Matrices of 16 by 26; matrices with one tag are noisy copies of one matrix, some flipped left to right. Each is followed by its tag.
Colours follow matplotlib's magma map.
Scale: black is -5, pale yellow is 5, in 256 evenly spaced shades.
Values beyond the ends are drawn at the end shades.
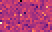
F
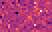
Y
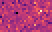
Y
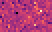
Y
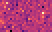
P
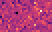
Y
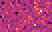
Y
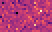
Y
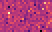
P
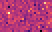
P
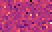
F
